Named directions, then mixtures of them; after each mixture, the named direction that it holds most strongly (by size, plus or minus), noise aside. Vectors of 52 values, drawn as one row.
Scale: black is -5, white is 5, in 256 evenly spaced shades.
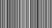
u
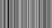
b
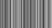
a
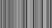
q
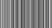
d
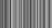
a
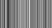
u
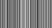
u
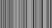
q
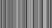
q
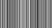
u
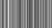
b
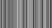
q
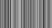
a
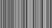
q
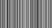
u
